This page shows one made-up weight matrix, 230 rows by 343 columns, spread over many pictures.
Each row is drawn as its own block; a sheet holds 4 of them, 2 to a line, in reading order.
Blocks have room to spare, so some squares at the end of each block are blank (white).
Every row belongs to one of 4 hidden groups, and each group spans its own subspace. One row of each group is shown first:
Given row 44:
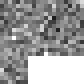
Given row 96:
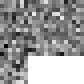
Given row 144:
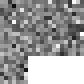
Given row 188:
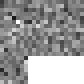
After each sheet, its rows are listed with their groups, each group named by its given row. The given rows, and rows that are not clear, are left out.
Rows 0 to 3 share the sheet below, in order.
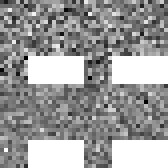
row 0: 188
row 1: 144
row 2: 44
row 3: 96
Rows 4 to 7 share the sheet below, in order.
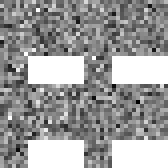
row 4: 96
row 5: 96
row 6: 44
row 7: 188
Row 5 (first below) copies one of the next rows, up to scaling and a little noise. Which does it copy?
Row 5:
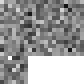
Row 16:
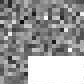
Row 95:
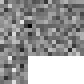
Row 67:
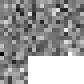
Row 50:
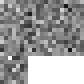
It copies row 50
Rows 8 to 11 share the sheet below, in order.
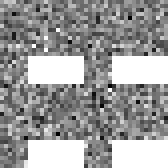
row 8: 96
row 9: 96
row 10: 44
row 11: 188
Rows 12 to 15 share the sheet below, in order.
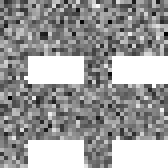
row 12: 44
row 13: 144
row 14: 188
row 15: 188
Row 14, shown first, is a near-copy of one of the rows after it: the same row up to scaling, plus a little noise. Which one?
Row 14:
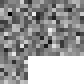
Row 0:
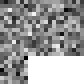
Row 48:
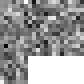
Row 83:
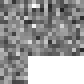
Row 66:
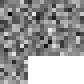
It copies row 66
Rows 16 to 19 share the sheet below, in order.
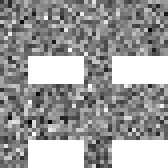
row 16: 96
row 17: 96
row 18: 44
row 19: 144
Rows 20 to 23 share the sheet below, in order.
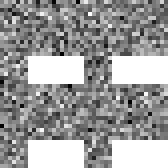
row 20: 188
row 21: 144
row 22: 96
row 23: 96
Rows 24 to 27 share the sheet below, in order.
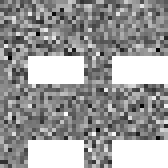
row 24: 96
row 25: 188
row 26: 44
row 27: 44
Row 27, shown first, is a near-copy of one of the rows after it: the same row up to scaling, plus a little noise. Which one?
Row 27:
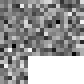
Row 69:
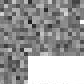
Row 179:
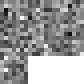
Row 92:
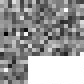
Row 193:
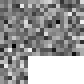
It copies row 193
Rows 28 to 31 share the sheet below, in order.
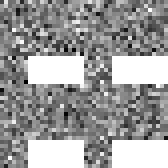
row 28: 144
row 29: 44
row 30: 44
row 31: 144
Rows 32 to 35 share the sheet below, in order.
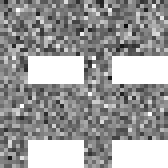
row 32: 144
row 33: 44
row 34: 96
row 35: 44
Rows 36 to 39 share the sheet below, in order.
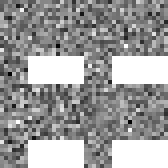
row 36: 44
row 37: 44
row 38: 188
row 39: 44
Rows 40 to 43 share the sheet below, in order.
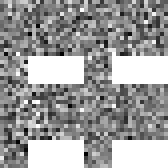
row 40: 188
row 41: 144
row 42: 188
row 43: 44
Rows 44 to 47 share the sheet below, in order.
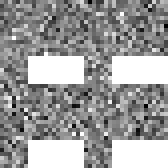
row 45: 44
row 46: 144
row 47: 188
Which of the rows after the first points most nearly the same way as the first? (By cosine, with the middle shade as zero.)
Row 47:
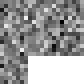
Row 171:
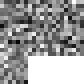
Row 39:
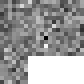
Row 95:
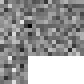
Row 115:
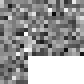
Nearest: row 39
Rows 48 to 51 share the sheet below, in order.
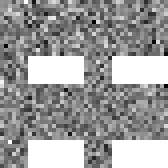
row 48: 188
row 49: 144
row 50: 96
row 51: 44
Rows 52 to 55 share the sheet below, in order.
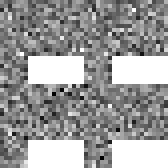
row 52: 144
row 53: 144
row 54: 44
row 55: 188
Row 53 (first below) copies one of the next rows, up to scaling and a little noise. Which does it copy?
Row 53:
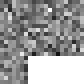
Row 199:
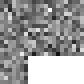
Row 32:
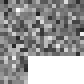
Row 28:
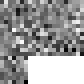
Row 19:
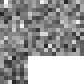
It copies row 199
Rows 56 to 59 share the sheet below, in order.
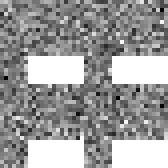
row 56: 144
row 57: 44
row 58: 144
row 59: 144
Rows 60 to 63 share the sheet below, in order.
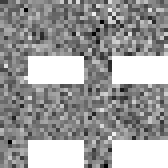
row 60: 44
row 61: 188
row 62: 96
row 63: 96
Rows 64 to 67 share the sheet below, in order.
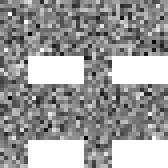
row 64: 188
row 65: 96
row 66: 188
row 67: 96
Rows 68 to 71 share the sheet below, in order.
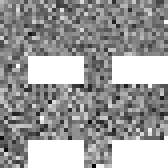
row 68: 96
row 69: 44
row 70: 44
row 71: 144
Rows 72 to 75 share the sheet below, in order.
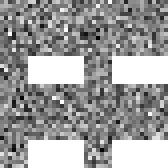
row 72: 44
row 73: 188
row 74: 96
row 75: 96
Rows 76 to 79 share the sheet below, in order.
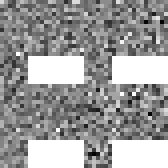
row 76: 144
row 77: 144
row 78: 144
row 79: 96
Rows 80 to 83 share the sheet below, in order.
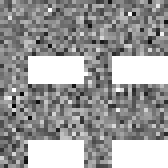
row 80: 144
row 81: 44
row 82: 144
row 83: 188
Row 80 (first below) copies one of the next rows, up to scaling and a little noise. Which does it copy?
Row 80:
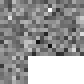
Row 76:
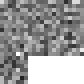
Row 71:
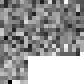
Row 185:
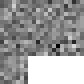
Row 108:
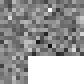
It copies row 108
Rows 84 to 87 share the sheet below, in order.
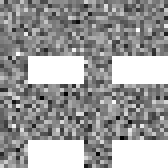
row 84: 144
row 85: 188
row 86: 188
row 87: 44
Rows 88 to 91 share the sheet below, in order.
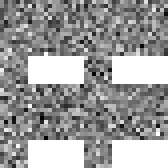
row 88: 44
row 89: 44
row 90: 44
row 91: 144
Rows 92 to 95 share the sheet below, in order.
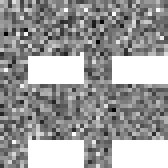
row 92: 44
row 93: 188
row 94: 188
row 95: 96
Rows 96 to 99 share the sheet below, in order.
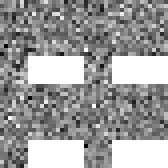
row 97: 96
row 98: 96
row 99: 188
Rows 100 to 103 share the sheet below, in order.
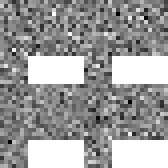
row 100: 44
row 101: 96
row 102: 96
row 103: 96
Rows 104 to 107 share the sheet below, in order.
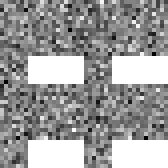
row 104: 44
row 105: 44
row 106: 144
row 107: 96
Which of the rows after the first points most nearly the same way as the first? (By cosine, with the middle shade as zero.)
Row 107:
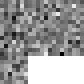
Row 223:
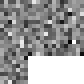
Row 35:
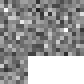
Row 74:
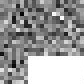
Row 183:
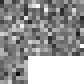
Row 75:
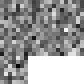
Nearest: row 75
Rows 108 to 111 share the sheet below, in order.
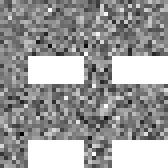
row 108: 144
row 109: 96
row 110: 188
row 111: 96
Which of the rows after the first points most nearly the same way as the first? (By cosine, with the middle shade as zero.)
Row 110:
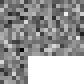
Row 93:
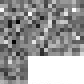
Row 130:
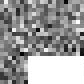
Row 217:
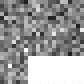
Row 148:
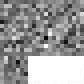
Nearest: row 93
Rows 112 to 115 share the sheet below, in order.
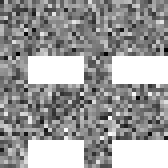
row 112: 144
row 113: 144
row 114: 44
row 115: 144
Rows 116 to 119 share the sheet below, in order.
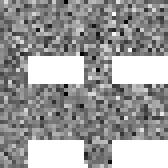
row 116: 144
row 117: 96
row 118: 44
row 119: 188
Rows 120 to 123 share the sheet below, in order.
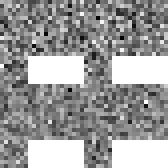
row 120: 44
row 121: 188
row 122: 44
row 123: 96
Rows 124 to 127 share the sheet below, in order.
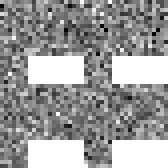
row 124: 44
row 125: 188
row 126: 96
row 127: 188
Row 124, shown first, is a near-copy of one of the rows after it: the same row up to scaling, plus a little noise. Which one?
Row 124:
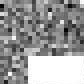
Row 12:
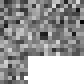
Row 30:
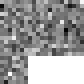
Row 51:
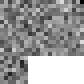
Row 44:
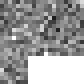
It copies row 30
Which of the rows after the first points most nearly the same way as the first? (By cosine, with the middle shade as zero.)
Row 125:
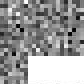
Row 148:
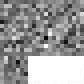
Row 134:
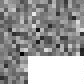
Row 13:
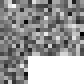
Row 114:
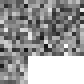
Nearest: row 114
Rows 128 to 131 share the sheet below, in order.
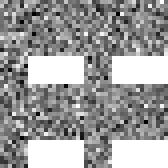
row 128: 96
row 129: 144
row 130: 144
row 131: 144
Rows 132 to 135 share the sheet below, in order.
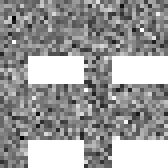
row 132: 96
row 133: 96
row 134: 144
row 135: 188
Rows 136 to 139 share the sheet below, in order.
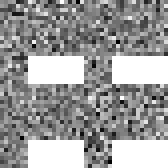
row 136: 188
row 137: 188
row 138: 144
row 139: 144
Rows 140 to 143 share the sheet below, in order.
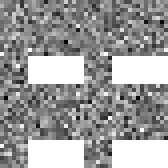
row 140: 96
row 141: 144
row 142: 44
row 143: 144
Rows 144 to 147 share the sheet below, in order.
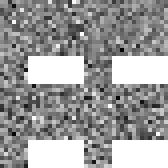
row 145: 44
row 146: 44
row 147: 44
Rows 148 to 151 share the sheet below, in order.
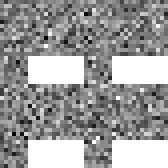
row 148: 44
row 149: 44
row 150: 44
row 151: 188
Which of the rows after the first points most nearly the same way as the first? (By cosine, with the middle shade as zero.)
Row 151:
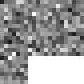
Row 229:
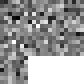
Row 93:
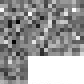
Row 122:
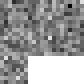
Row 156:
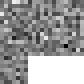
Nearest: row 229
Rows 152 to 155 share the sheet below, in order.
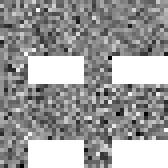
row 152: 96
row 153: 144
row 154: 96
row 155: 188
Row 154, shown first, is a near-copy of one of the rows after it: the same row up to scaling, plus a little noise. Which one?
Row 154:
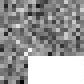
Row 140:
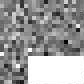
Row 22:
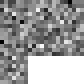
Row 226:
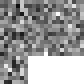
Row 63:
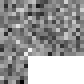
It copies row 63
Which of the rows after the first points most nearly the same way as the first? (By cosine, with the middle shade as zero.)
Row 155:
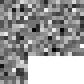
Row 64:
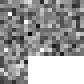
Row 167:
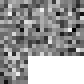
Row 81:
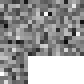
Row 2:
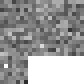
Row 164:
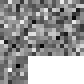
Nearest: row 64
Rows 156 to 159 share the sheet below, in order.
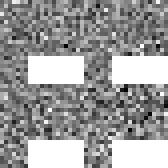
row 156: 44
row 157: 144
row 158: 44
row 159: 44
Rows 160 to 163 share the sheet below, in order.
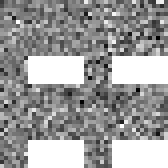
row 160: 188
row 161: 144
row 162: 188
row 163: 144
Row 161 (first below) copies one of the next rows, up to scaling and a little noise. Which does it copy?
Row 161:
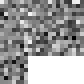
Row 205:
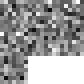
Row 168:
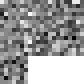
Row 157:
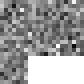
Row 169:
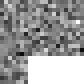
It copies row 168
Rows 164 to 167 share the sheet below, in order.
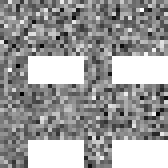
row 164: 96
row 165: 96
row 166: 144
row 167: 188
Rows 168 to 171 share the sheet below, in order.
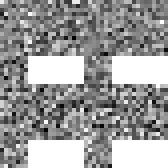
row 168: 144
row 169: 144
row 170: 44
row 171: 44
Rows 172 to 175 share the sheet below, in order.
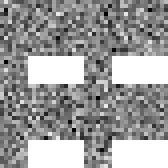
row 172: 44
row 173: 96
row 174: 144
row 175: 96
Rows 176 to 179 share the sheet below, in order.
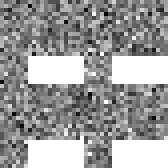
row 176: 188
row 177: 188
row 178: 144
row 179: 44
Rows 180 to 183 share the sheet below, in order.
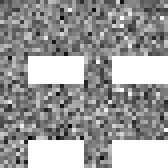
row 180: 96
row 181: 188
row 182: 144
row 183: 188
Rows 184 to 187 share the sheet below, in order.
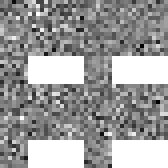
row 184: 188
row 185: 144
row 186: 96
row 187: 144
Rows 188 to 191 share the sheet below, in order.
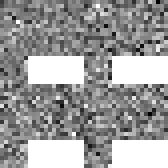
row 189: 144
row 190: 44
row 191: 44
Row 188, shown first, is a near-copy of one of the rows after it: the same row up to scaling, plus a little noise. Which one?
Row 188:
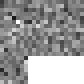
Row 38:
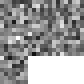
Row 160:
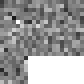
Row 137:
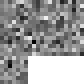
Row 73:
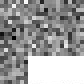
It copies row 160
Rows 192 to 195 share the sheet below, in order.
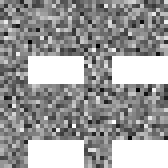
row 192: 188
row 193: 44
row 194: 144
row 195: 44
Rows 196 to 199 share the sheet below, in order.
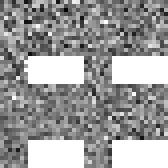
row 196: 188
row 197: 44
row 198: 188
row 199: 144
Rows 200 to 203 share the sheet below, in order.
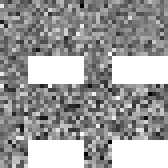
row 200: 44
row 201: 96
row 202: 144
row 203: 188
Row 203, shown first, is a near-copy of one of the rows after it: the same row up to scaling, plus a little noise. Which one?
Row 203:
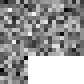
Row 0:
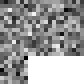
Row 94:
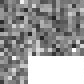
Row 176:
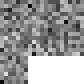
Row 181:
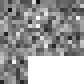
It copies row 0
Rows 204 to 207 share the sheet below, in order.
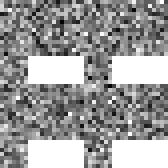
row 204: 44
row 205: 144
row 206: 44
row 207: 96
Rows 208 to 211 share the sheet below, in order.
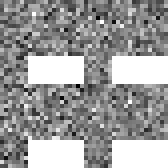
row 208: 96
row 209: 188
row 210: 188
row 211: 96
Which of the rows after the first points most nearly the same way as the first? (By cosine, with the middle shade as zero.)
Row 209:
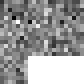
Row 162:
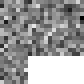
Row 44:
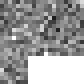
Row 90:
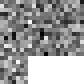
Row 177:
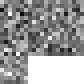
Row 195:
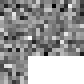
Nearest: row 162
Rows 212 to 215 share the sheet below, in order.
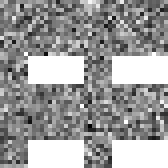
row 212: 96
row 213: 96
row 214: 44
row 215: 44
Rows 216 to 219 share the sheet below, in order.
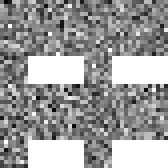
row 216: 44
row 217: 188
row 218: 144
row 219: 44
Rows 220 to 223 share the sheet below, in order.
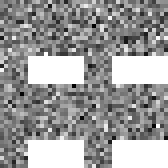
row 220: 44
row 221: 96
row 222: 144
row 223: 144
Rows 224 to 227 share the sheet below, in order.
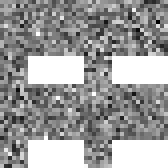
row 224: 96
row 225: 96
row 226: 96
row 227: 188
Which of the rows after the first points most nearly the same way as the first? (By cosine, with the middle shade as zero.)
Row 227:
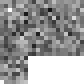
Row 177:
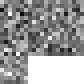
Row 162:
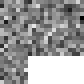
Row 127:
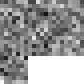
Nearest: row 127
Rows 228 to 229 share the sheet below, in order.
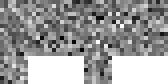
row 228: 144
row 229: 188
